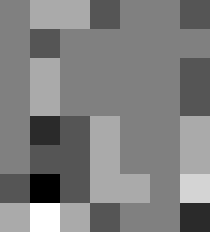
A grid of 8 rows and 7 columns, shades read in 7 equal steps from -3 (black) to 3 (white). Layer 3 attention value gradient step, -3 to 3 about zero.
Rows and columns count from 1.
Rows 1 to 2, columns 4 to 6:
-1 0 0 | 0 0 0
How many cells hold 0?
28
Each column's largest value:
1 3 1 1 1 0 2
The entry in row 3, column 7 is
-1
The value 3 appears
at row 8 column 2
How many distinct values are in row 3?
3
